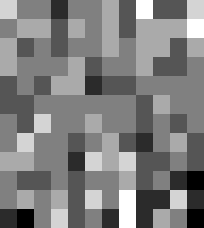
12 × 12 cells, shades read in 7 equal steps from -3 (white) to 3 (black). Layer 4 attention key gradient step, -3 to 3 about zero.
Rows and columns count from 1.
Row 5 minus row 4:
2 0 1 -1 0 1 1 1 1 -1 -1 0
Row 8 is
0 -2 0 0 1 0 -1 1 2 0 -1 1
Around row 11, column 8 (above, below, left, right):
-1 -3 0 2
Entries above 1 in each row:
1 0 0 0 1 0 0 1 1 2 3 5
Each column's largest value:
2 3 1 2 2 2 2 1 2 2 2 3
